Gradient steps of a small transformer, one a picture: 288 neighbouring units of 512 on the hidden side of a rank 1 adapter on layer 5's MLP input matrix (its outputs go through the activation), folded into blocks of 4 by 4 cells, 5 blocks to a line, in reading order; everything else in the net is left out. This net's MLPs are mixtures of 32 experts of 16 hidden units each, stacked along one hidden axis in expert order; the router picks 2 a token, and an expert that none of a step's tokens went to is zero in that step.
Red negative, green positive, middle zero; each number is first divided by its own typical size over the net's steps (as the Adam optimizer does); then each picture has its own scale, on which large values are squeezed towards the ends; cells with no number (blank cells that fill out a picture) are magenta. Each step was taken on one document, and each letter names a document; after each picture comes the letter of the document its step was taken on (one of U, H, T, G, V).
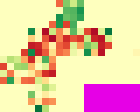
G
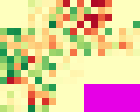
G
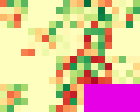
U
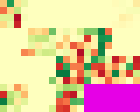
U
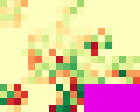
U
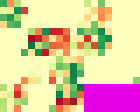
U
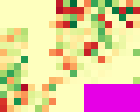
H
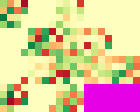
U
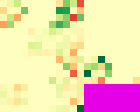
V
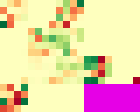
V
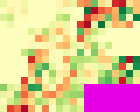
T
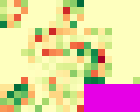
V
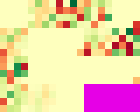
H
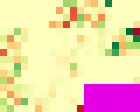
H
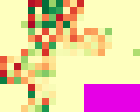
G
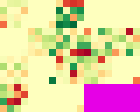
V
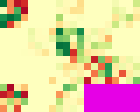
T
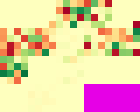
H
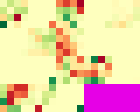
V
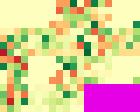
H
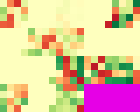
U
